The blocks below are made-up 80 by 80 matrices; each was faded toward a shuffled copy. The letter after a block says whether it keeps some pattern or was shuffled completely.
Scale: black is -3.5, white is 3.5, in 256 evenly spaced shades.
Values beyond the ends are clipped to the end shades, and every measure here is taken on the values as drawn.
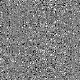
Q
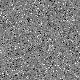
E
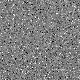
E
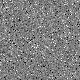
E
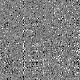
Q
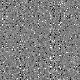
Q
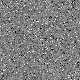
E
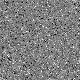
E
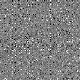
Q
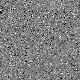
E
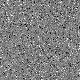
E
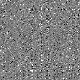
Q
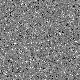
E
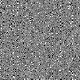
Q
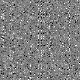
Q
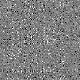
Q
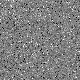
E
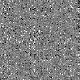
Q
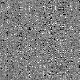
Q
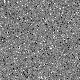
E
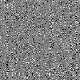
Q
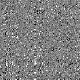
Q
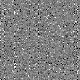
Q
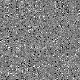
Q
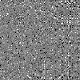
Q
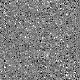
Q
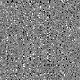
Q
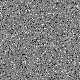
E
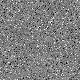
E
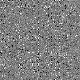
Q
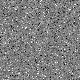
E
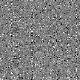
Q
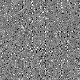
Q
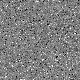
E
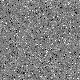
E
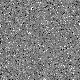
E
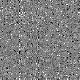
Q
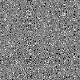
Q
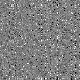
Q
